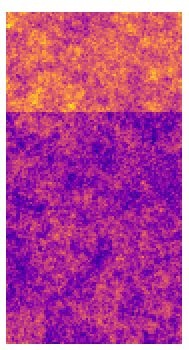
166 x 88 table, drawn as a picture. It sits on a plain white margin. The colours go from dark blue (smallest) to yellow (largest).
The texture is blotchy. No regular stripes run through it. The top left is the ninth with the highest average. A horizontal seam about 30% of the way down splits the table, and the top part is higher.
